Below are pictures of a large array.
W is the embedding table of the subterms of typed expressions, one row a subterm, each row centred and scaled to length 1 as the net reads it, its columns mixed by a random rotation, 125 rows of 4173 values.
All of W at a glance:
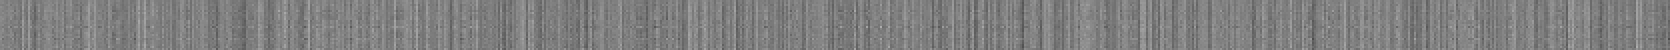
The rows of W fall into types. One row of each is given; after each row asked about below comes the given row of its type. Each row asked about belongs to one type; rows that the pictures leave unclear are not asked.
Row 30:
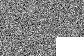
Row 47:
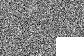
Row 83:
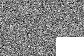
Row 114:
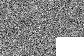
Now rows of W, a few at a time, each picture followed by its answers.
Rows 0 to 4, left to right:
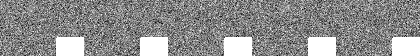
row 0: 30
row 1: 114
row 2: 47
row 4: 47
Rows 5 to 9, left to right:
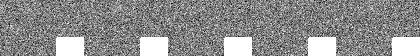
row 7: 83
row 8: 47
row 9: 114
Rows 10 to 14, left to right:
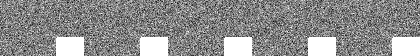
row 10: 30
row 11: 30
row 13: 114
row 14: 30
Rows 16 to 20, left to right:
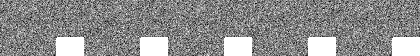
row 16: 47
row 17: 114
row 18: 47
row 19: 83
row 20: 47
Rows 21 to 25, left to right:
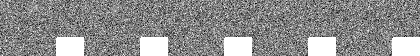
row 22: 30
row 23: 83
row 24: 83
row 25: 47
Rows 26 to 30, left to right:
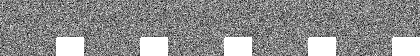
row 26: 83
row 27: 83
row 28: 30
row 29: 83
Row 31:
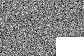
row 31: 83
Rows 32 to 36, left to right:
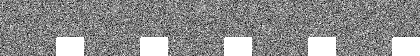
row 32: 83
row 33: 30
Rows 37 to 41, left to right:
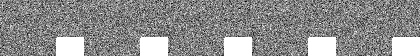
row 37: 83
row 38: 30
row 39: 83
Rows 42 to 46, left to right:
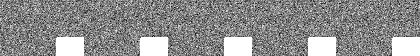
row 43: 47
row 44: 83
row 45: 83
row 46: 83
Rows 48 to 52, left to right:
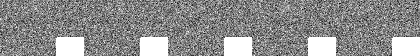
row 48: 114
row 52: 83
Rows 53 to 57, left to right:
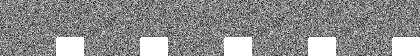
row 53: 30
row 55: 30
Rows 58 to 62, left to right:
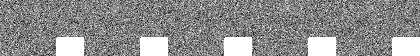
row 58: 114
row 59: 30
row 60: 47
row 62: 114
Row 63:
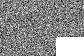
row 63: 83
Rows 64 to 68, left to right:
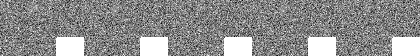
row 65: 30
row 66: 47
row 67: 30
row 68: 30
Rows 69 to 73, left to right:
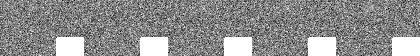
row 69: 47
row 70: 83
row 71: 114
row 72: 114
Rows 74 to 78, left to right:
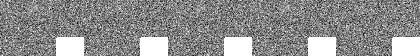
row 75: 114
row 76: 47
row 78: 83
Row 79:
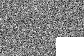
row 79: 114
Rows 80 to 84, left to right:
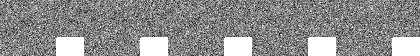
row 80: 114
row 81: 47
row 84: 114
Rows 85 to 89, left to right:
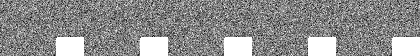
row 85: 47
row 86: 47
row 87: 83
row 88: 30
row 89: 83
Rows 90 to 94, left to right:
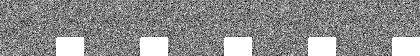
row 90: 114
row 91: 114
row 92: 83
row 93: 47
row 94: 83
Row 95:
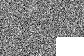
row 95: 47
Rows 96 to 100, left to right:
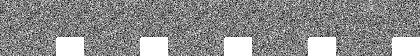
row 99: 47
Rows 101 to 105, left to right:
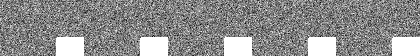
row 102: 47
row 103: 30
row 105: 30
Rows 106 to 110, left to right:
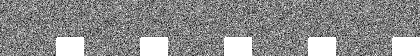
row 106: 47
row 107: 114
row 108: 30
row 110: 30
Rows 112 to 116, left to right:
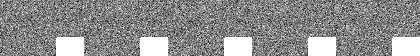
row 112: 83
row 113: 114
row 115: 30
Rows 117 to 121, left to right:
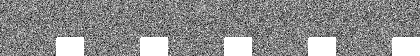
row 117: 47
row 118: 30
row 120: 83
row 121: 83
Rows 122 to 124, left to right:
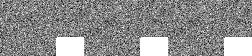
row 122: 83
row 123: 114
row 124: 114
